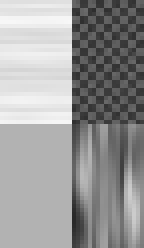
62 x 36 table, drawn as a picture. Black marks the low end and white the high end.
It is made of 2 by 2 panels. Panel 1,1: very high, streaked across, faint in contrast. Panel 1,2: low, checkered. Panel 2,1: high, flat. Panel 2,2: middling, streaked downward, strong in contrast.
